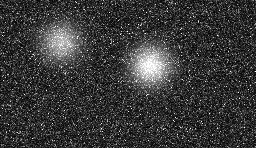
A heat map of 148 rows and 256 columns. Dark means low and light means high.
The ninth with the highest average is the centre. No overall slope runs across the table. There are two bumps. On average the colour sits 20% of the way up the scale.
